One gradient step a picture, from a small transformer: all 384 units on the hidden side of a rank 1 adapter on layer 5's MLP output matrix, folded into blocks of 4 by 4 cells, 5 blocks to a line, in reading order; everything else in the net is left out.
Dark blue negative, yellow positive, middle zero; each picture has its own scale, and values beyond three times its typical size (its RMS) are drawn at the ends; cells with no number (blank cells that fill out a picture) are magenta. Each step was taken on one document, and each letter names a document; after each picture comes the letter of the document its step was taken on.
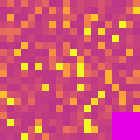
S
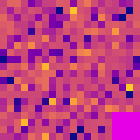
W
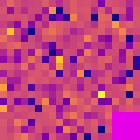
W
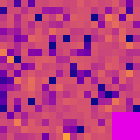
W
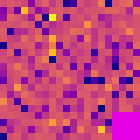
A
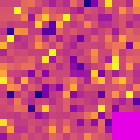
A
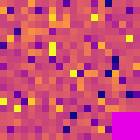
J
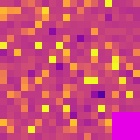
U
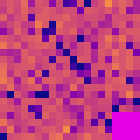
A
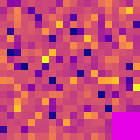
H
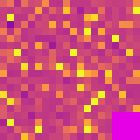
S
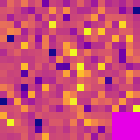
S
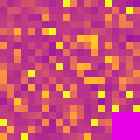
U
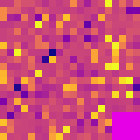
A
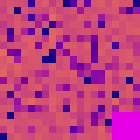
A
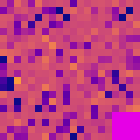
W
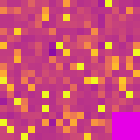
U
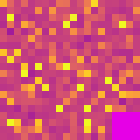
S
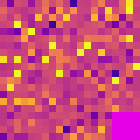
W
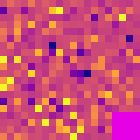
W
